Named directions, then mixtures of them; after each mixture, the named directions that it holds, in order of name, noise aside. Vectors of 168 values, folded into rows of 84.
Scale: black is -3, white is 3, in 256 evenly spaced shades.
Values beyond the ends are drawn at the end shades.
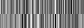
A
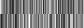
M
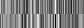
A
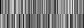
A, M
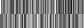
A, M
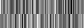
A, M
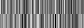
A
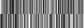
M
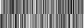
A, M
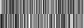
M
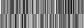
A, M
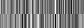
A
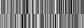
A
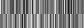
A, M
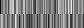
A, M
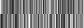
M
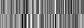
A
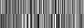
A, M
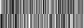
M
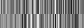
A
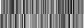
A, M
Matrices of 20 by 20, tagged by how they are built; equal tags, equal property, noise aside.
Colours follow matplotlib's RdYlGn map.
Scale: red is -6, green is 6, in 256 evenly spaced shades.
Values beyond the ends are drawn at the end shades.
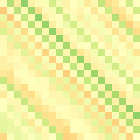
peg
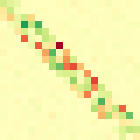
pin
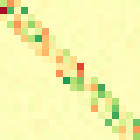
pin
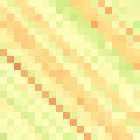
peg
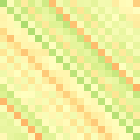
peg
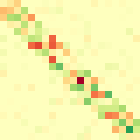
pin
